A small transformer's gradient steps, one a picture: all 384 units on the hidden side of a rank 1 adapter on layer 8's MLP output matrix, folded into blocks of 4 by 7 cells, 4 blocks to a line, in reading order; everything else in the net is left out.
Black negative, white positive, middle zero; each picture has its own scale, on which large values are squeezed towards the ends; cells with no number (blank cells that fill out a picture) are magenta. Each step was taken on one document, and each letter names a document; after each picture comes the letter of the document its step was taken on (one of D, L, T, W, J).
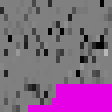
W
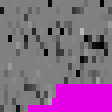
W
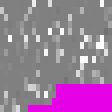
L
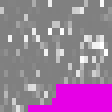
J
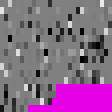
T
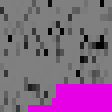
W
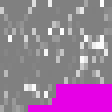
L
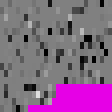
T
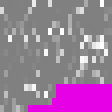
L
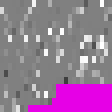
L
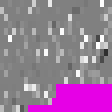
J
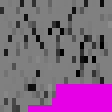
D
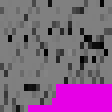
T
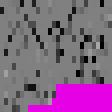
D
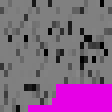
T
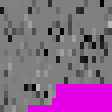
T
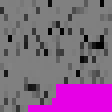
W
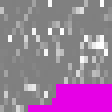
J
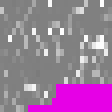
J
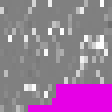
L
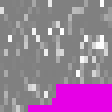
J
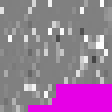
L
